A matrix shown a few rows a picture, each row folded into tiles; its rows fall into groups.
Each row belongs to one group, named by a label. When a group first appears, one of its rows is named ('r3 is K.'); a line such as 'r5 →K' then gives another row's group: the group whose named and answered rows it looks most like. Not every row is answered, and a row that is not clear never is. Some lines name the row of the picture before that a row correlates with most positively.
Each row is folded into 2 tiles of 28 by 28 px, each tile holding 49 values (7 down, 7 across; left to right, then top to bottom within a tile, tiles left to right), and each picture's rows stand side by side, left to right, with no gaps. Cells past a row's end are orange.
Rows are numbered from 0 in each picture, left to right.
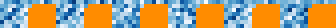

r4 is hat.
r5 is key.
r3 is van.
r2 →key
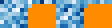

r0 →key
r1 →key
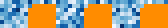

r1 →key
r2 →van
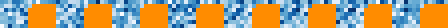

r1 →key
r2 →van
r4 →hat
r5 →hat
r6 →hat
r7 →van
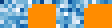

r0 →key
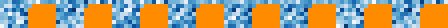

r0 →van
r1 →hat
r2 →key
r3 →key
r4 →key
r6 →van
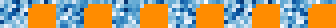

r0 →hat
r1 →key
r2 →van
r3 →van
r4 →hat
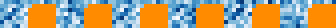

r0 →hat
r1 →van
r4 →hat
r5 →key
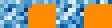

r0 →key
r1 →key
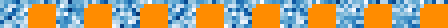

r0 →hat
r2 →van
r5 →van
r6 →key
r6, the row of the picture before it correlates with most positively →1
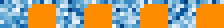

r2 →van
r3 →hat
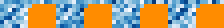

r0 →hat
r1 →key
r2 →key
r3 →hat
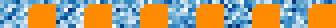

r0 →hat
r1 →hat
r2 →van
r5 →van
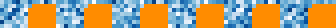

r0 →hat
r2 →key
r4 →key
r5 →key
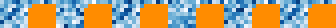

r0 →hat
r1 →van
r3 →key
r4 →hat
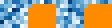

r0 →hat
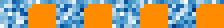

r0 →van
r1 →key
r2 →van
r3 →key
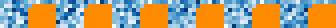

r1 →hat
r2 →van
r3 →hat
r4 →van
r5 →key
